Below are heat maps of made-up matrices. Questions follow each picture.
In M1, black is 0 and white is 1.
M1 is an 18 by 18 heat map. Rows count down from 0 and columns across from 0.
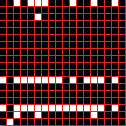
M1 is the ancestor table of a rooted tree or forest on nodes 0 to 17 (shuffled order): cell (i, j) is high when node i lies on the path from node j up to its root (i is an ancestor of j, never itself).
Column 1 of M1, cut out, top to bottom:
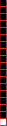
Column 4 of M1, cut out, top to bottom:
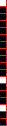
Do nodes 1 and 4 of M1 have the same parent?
no
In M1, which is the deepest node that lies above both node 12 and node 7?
11
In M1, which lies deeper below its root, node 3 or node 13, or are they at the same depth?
node 13
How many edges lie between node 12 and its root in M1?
2
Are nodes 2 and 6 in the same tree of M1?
yes
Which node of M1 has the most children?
11
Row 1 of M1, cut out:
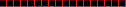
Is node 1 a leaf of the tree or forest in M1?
yes
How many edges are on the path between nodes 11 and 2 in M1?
3
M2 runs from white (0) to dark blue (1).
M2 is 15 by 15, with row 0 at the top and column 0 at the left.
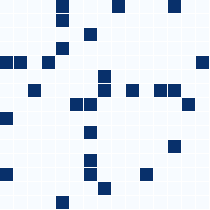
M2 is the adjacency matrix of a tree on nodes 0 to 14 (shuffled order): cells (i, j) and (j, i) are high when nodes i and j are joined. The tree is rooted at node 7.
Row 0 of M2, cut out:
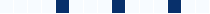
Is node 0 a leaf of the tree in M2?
no
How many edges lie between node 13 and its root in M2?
1
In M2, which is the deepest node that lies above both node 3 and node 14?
4
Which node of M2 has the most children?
6
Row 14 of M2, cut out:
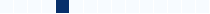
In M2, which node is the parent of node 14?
4
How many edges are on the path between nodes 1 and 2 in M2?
5
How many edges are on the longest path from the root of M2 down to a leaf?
5
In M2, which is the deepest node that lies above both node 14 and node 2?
6
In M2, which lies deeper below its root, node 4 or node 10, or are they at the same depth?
node 4
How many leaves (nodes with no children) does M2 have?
10
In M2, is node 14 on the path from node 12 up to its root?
no
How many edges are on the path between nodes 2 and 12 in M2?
2
